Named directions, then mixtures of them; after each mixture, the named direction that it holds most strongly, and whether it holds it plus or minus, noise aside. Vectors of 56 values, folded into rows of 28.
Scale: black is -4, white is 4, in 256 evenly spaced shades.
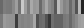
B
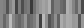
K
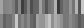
B, minus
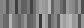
K, plus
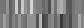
K, minus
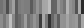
K, plus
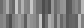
K, minus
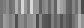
B, plus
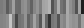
K, plus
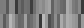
K, plus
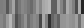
K, plus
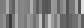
K, minus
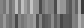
B, plus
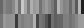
B, plus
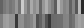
B, plus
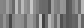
K, minus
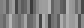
K, plus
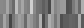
K, minus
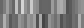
K, minus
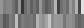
B, minus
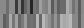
K, plus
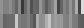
B, minus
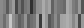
K, plus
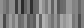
K, plus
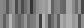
K, plus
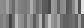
K, minus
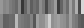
B, minus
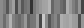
K, plus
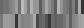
B, plus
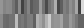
B, minus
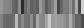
B, minus
